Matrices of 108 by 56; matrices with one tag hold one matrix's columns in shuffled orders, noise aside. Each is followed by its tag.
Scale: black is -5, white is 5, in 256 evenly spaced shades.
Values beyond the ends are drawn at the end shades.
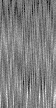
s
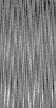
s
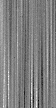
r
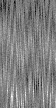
s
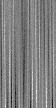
r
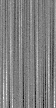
r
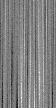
r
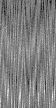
s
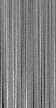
r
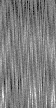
s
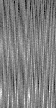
s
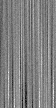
r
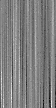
r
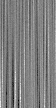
r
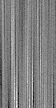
r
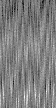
s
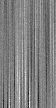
r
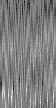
s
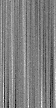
r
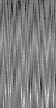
s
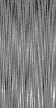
s
